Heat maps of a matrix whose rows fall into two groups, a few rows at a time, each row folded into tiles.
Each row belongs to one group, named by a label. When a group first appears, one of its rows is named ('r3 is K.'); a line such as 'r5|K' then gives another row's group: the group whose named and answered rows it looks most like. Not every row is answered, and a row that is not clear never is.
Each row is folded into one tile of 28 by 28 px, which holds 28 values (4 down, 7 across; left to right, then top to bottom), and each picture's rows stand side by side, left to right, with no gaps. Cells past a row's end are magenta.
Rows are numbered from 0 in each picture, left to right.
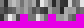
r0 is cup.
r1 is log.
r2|cup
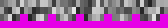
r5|cup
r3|cup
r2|cup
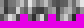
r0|cup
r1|log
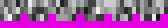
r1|log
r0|cup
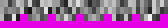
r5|cup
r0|log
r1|cup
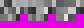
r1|cup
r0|cup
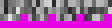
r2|log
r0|cup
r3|log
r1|log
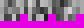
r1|log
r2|cup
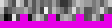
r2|cup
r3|cup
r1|cup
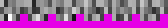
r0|cup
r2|cup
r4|log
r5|log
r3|log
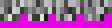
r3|cup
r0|cup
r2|log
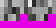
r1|cup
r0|log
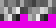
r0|cup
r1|cup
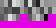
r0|log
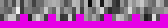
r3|cup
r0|cup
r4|cup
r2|log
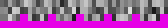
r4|cup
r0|cup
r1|log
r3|log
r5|log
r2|cup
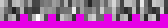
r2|cup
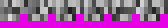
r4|log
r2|log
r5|log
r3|log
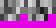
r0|cup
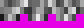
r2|cup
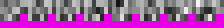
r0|cup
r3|log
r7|log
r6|cup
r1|log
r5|log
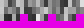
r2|cup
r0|log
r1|cup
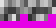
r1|log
